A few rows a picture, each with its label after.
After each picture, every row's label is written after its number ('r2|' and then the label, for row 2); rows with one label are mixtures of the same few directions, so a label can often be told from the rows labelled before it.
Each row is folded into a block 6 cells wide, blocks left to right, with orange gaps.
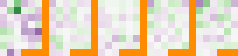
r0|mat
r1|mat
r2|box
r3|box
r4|box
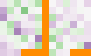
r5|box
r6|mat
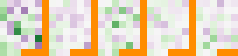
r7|box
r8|mat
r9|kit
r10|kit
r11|box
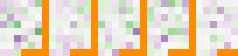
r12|kit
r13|kit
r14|kit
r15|box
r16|kit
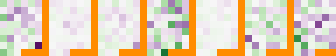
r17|mat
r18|kit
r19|mat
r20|kit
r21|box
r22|mat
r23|mat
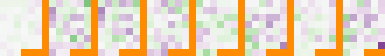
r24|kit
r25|box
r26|box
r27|kit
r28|mat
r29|mat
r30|box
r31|mat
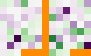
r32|box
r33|mat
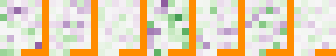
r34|mat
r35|kit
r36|box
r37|mat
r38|mat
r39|kit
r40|kit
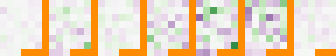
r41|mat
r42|mat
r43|box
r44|mat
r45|mat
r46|box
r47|box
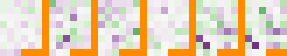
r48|kit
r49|box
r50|kit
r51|mat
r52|mat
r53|mat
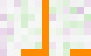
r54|mat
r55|kit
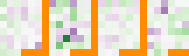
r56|mat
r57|box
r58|box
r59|mat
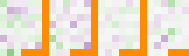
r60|mat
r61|mat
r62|kit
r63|box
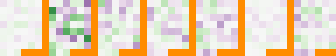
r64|kit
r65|box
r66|box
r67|box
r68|mat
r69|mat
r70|mat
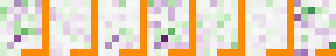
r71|box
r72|box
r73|box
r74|box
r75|mat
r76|box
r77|mat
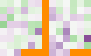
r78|kit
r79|box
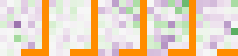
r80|kit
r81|box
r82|kit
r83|kit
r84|kit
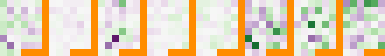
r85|mat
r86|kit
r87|box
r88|mat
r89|kit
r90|mat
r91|kit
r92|box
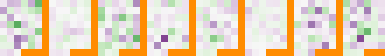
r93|kit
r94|box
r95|box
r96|box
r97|kit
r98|box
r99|kit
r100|box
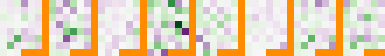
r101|box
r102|box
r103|kit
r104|kit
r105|mat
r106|mat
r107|box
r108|box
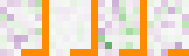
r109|kit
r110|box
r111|mat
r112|kit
